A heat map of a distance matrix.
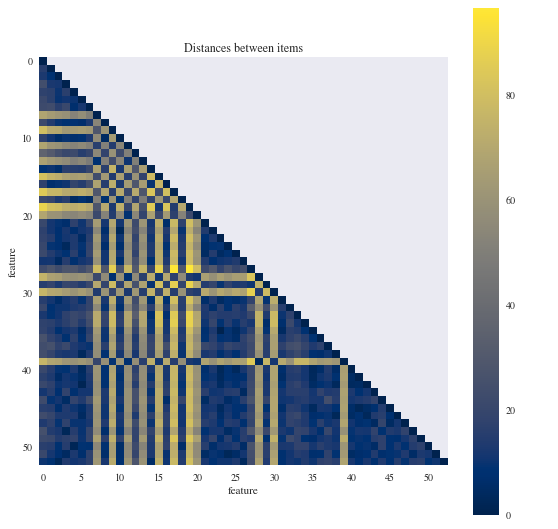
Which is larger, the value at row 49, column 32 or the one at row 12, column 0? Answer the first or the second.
the second
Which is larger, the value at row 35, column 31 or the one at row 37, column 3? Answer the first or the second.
the second
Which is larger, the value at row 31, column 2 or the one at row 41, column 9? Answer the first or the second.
the second
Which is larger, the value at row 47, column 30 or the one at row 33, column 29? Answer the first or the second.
the first
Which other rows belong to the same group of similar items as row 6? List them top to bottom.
0, 1, 2, 3, 4, 5, 8, 10, 12, 14, 16, 18, 21, 22, 23, 24, 25, 26, 27, 29, 31, 32, 33, 34, 35, 36, 37, 38, 40, 41, 42, 43, 44, 45, 46, 47, 48, 49, 50, 51, 52
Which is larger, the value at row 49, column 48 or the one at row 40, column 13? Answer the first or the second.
the second
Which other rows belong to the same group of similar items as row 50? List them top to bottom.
0, 1, 2, 3, 4, 5, 6, 8, 10, 12, 14, 16, 18, 21, 22, 23, 24, 25, 26, 27, 29, 31, 32, 33, 34, 35, 36, 37, 38, 40, 41, 42, 43, 44, 45, 46, 47, 48, 49, 51, 52
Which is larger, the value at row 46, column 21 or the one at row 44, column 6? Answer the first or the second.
the second
